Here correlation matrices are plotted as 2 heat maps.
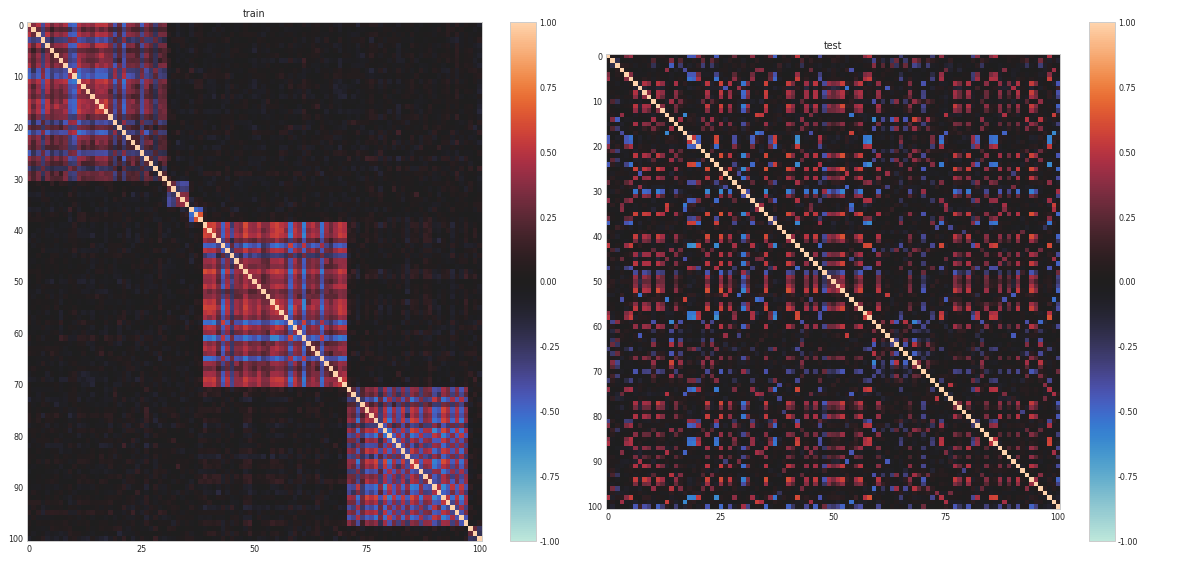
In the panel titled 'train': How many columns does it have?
101
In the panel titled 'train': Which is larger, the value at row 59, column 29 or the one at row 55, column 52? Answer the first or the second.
the second
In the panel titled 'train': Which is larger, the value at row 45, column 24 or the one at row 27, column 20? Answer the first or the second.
the second
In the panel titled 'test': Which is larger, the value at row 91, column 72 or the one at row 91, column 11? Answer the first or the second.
the second
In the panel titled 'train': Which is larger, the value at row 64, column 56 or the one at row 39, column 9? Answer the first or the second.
the first
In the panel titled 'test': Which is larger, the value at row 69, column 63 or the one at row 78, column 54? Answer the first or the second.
the second
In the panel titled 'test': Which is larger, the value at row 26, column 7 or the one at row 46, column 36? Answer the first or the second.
the second
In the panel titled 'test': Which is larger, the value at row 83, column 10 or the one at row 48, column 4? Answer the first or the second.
the first
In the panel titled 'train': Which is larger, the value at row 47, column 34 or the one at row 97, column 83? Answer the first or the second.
the second
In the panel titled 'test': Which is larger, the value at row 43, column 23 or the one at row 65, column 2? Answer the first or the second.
the first
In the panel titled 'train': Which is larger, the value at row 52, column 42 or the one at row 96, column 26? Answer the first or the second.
the first
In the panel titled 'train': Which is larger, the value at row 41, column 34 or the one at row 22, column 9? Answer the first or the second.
the first
